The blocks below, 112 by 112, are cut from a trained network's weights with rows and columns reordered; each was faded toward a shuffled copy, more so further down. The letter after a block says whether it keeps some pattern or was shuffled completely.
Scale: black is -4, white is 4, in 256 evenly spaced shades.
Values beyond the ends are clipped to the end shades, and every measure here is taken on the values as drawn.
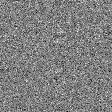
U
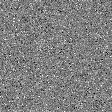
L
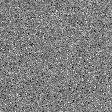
L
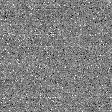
U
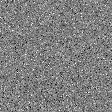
L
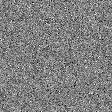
L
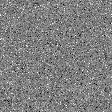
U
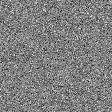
U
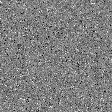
U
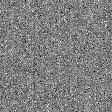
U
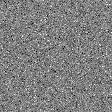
L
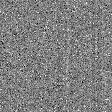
U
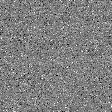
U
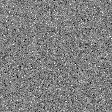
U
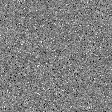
L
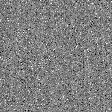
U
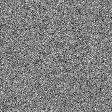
L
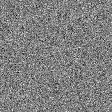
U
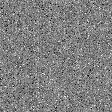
U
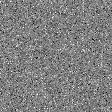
L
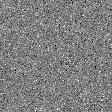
L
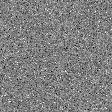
L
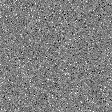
L
